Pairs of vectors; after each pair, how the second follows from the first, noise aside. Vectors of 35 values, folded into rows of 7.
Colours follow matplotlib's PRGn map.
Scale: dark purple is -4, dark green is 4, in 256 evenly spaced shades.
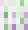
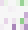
partly zeroed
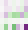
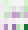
negated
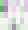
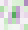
wrapped around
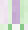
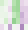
negated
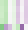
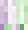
negated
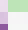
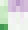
negated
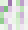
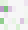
partly zeroed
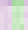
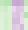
negated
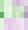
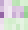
negated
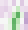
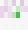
partly zeroed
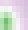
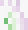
partly zeroed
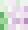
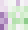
negated
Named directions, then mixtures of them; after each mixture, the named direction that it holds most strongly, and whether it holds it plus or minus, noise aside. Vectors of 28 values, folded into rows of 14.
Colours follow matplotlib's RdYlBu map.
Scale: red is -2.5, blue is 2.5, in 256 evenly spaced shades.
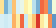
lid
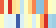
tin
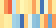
lid, minus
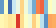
tin, minus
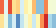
tin, plus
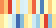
tin, plus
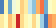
tin, minus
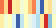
tin, plus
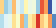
lid, plus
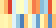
lid, minus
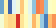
tin, minus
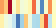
tin, plus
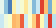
lid, plus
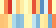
lid, minus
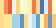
lid, minus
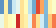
tin, minus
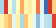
lid, minus
